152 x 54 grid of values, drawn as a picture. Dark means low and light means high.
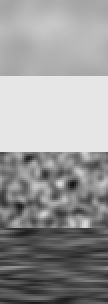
It is made of 4 by 1 panels. Panel 1,1: high, smooth, faint in contrast. Panel 2,1: very high, flat. Panel 3,1: middling, blotchy, strong in contrast. Panel 4,1: low, streaked across.
